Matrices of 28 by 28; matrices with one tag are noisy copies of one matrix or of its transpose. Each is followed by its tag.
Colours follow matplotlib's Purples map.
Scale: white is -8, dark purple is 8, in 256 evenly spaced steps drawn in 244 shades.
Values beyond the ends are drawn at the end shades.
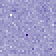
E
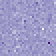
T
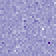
T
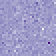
T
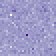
E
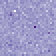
E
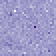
E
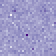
E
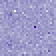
E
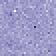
E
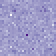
E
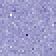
E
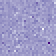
T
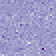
T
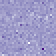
T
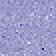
T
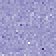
T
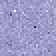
E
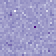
E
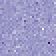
T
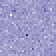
E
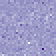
T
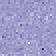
T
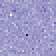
E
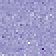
T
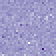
T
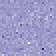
T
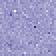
E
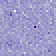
E
